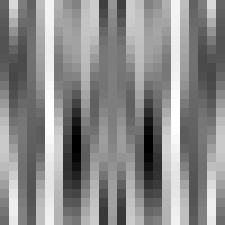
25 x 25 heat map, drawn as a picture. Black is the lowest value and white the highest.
Mirror symmetry: left to right. Slope: none. Grain: streaks running down. Ninth with the lowest average: centre.
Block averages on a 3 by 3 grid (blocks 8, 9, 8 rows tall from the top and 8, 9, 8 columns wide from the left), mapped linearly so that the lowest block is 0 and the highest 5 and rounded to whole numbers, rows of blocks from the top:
4 5 4
3 0 3
5 1 5
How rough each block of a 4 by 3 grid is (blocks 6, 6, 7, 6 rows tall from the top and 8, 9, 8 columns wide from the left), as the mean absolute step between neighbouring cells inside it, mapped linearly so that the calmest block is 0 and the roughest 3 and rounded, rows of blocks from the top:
1 1 1
1 0 1
2 1 2
3 3 3
